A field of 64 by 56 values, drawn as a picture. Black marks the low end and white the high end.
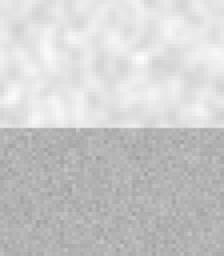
The table splits into 2 rows of 1 panel. Panel 1,1: very high, blotchy, faint in contrast. Panel 2,1: high, fine-grained, faint in contrast.
